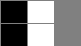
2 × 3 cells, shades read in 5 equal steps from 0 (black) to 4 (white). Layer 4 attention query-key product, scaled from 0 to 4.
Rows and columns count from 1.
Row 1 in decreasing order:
4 2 0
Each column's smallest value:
0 4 2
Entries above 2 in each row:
1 1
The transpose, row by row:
0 0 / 4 4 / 2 2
